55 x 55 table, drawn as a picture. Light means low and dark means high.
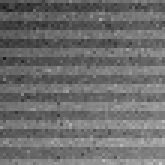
Ninth with the highest average: top left. Ninth with the lowest average: bottom right. Slope: up to the top left. Stripes: horizontal, repeating 9 times.
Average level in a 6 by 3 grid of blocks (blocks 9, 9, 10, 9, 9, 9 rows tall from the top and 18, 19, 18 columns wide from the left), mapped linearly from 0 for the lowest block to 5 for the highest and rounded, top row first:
543 / 432 / 432 / 321 / 321 / 210
